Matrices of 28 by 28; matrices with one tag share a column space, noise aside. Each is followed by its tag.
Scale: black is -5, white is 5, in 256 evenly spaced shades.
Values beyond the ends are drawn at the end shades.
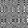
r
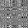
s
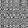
s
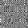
r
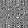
s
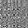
s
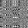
s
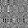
r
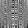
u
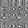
s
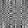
u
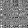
s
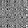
s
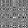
s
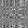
s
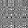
s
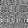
r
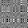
r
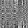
u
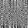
u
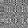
r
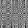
u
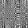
u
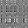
r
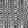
u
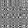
s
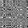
s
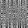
u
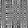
u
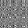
s
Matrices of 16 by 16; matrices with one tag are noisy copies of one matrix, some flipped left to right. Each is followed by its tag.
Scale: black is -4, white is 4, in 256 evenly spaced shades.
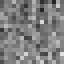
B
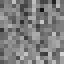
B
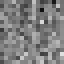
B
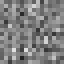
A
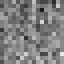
B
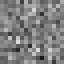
A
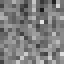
B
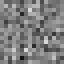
A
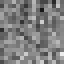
B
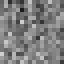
B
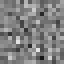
A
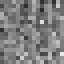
B
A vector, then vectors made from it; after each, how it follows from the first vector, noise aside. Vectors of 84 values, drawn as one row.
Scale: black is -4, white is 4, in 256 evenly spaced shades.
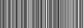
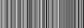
negated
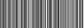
copied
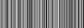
negated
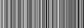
negated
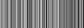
negated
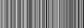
negated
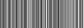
copied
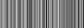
negated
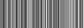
copied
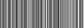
copied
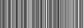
copied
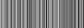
negated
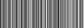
copied
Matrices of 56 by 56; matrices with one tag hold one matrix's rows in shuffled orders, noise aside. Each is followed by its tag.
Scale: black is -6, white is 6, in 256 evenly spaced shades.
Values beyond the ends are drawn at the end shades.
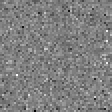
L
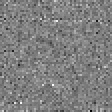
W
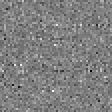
W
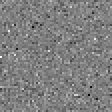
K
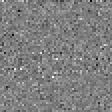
W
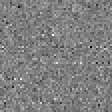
W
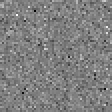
L
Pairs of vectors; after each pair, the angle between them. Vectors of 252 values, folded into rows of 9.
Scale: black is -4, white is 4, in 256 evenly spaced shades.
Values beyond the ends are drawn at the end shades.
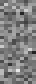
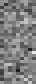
nearly opposite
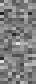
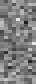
orthogonal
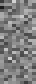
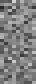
nearly parallel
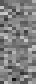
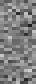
partly aligned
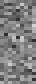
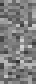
partly aligned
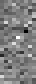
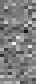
nearly parallel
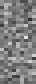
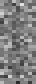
orthogonal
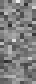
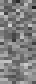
nearly opposite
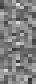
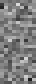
partly aligned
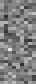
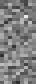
orthogonal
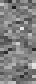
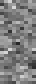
nearly opposite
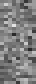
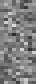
nearly parallel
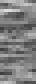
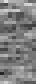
nearly parallel
